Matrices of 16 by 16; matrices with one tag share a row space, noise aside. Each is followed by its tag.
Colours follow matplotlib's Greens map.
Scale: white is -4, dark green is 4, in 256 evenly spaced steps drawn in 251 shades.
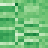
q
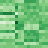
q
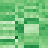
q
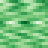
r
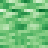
r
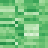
q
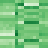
q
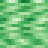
r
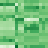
q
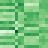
q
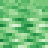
r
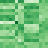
q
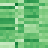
q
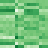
q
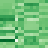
q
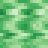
r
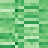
q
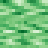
r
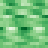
r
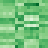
q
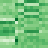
q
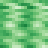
r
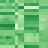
q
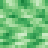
r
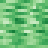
r
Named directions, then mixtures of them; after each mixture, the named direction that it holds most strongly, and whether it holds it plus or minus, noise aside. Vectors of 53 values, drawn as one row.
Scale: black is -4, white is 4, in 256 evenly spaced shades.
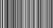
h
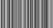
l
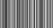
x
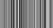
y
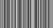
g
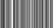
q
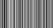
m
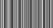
q, minus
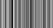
q, minus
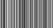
h, minus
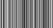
h, minus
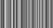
q, plus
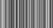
y, plus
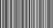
l, minus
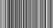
m, minus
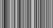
g, plus
